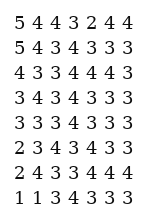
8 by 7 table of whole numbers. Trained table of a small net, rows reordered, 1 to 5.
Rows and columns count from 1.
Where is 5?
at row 1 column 1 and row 2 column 1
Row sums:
26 25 25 23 22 22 24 18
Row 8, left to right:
1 1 3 4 3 3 3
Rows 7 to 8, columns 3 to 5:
3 3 4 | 3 4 3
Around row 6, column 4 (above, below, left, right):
4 3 4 4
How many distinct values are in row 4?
2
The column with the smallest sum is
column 1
